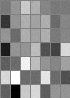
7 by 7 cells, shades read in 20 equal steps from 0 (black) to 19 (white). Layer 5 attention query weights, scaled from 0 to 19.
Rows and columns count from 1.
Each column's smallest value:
2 0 8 8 6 5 6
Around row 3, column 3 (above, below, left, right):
13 11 8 12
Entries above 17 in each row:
0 0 0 0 1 1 0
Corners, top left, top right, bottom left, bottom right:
9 9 7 11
